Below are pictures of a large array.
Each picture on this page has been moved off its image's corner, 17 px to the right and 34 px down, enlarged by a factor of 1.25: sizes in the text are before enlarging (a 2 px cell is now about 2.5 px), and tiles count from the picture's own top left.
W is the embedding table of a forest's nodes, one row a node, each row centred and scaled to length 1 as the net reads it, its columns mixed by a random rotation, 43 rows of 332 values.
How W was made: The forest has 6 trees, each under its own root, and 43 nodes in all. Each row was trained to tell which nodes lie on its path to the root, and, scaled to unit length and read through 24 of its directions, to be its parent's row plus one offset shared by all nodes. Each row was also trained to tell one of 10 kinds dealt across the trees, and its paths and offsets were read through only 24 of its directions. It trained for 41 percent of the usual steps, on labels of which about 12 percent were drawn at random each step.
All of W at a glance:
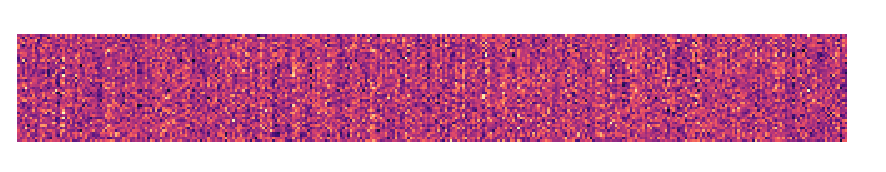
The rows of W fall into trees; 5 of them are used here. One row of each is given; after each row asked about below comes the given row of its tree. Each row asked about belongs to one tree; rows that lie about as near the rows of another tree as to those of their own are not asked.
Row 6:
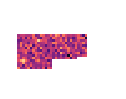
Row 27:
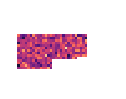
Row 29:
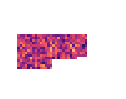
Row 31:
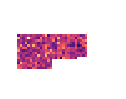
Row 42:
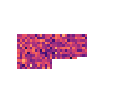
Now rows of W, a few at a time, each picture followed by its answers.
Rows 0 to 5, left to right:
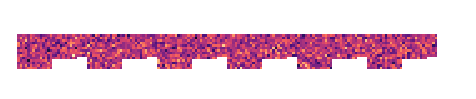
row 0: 42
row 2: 27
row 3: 29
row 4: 27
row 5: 29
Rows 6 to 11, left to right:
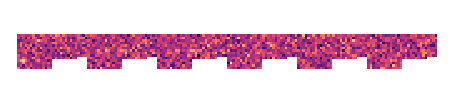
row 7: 29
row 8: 29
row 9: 31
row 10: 6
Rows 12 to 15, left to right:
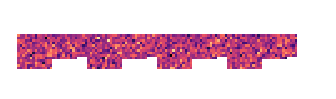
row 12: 29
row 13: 31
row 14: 29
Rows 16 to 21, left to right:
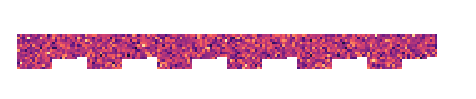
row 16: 31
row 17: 29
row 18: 27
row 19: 31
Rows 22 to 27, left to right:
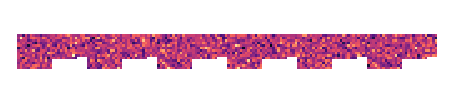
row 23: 31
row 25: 6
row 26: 29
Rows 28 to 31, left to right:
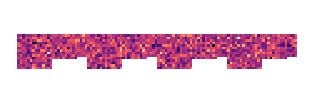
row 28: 31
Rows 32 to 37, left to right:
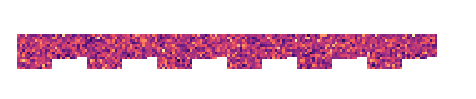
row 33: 31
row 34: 27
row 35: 42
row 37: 29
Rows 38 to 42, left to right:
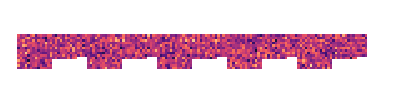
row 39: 31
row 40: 31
